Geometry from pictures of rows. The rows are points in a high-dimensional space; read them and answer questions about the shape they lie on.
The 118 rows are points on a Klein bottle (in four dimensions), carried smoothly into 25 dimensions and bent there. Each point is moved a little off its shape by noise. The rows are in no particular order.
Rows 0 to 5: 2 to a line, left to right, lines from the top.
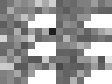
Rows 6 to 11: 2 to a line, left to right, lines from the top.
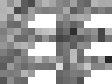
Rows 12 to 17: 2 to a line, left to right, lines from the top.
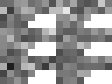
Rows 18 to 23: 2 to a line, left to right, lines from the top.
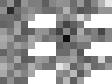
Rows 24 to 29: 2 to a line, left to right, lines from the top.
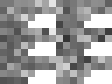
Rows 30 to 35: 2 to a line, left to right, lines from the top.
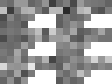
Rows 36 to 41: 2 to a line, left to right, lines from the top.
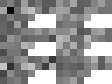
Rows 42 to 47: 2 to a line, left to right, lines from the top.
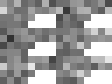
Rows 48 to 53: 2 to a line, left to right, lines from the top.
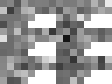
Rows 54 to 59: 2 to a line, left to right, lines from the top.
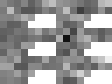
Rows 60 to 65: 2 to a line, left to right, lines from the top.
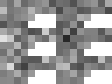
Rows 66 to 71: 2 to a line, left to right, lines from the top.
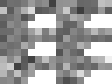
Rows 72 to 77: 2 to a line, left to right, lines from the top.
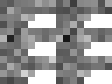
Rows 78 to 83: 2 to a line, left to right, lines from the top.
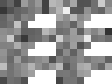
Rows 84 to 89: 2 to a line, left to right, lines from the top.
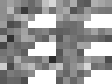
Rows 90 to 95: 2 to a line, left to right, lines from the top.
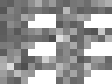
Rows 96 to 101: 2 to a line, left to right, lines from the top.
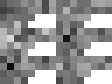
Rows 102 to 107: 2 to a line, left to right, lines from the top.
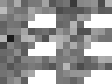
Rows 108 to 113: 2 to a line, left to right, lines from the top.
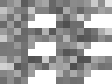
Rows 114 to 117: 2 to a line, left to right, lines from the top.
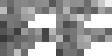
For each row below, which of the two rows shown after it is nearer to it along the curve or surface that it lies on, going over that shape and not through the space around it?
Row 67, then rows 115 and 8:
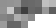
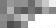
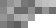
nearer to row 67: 115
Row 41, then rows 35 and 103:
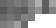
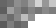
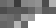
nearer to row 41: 35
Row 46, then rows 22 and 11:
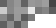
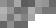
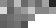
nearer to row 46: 22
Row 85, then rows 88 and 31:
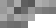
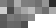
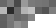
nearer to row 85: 88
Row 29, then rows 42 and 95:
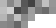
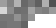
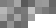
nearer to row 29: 95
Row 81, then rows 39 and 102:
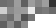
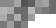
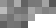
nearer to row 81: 39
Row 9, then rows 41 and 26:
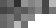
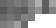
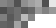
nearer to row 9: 26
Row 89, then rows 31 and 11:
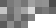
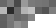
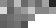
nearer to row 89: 31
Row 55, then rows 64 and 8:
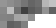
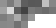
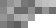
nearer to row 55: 64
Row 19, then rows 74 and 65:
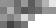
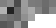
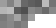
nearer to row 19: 65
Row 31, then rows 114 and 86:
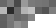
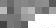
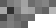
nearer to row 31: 114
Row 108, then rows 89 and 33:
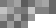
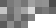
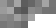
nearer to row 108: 89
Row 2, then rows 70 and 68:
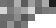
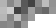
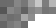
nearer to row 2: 70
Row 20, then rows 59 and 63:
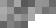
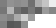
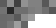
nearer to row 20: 59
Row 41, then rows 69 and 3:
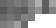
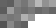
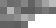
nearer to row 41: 69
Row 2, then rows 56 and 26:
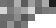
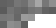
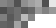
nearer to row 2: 56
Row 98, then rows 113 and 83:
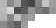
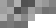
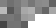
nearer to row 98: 113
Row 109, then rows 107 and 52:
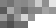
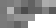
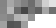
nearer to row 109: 52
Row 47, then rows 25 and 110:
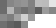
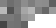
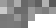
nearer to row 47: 110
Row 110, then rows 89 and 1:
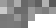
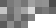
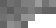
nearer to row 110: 89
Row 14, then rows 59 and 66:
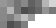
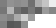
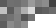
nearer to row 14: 59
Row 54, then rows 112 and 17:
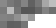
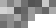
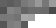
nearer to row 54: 17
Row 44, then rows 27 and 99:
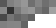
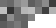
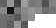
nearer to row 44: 27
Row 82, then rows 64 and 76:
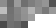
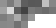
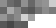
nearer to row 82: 64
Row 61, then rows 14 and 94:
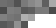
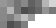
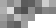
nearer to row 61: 14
